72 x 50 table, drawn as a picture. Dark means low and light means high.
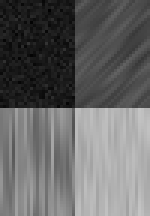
It is made of 2 by 2 panels. Panel 1,1: very low, fine-grained, faint in contrast. Panel 1,2: low, slanting up to the right, faint in contrast. Panel 2,1: middling, streaked downward. Panel 2,2: high, streaked downward, faint in contrast.
